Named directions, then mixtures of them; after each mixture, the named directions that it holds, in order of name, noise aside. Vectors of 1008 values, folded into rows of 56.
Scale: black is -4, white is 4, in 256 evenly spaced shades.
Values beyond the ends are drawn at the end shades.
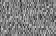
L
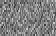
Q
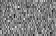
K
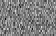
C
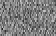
C, L, Q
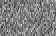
Q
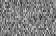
K, L, Q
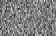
K, Q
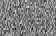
C, K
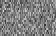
K, L, Q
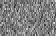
Q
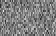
K, L, Q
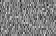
L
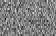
C, Q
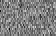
C, K, L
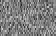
L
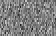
C, K, Q
